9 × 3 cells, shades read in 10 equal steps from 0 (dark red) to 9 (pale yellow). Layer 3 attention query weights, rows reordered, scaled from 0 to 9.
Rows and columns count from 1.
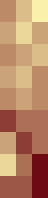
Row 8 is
8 4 0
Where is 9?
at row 1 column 3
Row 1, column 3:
9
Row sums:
21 20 18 18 16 10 12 12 6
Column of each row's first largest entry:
3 2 3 2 2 2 1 1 1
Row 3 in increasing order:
5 6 7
